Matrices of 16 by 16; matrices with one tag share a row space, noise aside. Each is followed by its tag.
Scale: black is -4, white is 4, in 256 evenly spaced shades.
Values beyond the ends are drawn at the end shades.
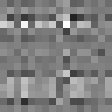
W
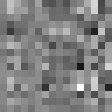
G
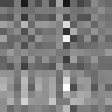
W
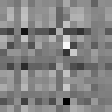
W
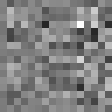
G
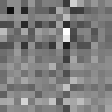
W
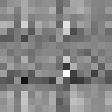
W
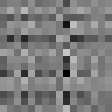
W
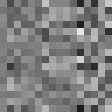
G
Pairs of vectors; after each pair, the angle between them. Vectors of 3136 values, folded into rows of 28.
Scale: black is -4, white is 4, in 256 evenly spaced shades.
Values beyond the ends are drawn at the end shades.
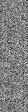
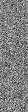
nearly opposite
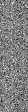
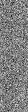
nearly opposite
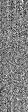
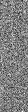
partly opposed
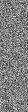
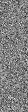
orthogonal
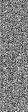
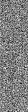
nearly parallel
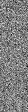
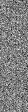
nearly parallel
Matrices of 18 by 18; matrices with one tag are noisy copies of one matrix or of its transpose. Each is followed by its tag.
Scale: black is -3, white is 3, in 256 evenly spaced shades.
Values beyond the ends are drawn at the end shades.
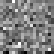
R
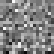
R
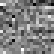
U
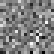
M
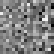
R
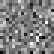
M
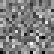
M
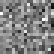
R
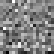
R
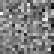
R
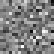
M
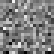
R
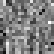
U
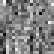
U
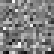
R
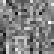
U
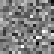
M
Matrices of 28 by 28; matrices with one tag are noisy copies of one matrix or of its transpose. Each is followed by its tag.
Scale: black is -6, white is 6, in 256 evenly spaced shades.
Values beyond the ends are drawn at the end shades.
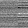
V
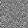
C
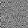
C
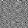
C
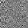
C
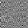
C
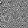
C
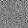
C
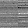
V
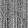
V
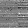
V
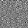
C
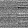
V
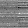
V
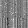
V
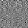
C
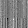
V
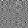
C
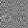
C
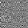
C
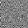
C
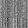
V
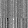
V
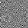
C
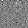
C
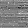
V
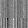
V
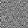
C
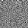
C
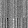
V
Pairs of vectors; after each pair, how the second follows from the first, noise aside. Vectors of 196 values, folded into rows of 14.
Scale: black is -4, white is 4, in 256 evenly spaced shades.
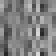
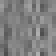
shrunk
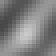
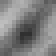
negated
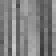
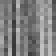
negated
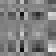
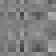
shrunk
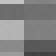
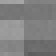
shrunk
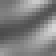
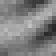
negated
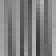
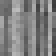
wrapped around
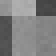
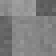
shrunk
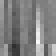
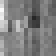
wrapped around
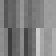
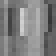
wrapped around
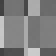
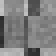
negated
